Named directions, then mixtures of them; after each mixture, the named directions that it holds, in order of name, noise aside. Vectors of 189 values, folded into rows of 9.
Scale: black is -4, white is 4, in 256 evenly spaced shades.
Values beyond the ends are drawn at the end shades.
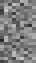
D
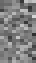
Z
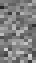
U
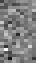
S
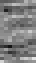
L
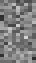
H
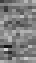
L, S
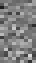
U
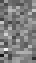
H, S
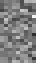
Z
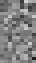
Z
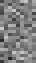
D, S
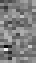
L, S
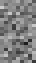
U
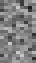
H, Z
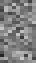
D, H, U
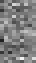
D, L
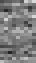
L, Z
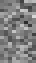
Z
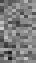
D, L, S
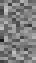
D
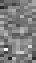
S, U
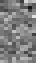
L, Z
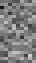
D, U
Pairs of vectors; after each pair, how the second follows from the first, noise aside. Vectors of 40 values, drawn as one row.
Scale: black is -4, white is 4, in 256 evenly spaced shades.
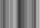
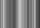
negated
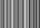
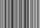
negated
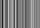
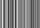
negated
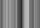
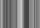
negated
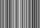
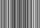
negated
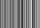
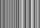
sign-scrambled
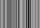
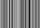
shuffled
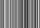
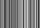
negated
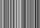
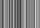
negated
